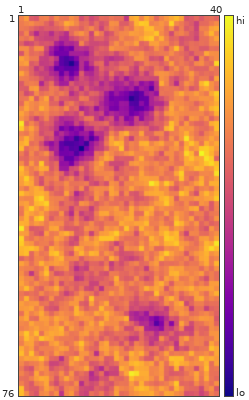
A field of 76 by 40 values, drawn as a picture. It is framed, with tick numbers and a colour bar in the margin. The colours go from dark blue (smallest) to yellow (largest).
Odd rows or columns: none. Dips: four. Mirror symmetry: none. Ninth with the highest average: middle right. Histogram: skewed, a long tail of low values.
